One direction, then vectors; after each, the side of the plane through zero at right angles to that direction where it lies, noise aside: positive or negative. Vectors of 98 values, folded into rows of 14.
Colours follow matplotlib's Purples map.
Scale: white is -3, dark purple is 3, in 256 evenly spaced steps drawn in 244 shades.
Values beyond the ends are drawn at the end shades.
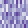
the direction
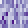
positive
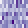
positive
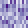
negative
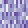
positive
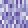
positive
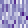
negative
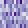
positive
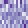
positive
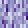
negative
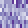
positive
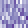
negative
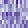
positive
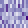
negative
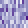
negative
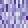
negative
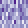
negative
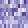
negative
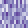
positive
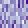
negative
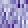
negative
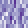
negative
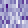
negative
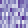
negative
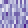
positive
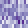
positive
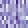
positive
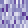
negative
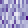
negative
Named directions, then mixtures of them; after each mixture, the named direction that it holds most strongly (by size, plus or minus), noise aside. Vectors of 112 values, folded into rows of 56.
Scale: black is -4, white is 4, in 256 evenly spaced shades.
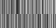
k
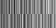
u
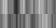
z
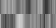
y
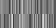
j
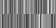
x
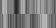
z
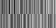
u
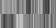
y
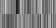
k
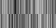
z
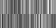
x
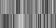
y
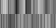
z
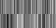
y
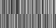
k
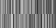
j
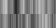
z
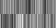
y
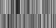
k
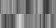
y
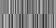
j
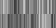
z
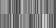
j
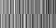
u
